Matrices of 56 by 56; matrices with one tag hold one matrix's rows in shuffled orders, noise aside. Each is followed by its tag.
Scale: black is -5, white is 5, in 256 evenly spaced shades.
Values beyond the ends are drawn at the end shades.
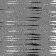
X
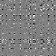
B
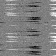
X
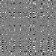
B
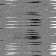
X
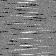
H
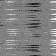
X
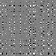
B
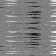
X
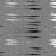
X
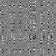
B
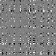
B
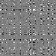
B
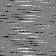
H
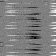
X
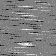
H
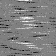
H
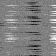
X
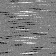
H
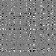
B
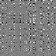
B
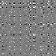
B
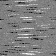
H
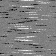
H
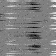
X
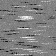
H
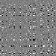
B
